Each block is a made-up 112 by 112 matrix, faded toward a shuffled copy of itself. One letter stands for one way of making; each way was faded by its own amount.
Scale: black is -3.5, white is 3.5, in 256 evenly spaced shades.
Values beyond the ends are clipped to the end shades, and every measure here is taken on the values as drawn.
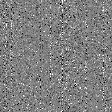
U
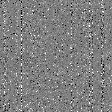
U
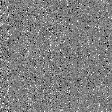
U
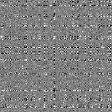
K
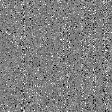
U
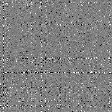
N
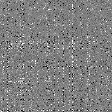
N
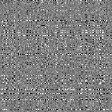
K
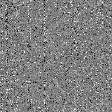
U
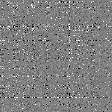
N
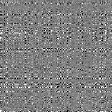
K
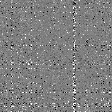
N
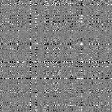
K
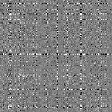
K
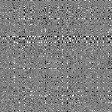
K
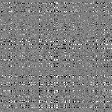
K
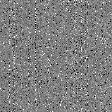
U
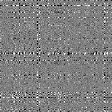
K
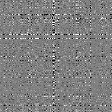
K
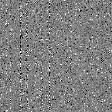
U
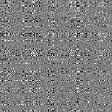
K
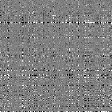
K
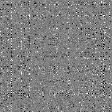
N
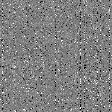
U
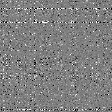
N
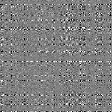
K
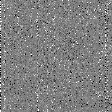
U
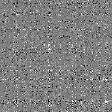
N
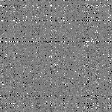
N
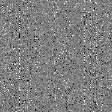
U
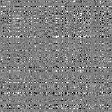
K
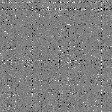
N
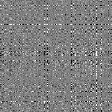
K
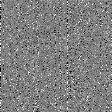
U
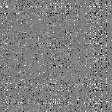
N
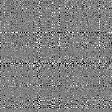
K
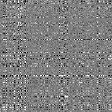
K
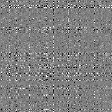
K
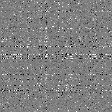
N
